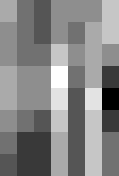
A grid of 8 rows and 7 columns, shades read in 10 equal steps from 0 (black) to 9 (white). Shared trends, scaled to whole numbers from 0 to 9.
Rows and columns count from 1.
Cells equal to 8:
2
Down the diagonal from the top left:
6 4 4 9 3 7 4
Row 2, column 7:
7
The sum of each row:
35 34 36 37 35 31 28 27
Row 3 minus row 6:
0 0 1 0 2 -1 3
